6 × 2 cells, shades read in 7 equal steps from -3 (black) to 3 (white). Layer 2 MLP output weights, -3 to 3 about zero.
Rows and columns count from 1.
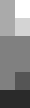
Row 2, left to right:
1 2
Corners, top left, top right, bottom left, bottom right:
1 3 -2 -2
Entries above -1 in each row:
2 2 2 2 1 0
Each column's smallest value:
-2 -2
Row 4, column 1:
0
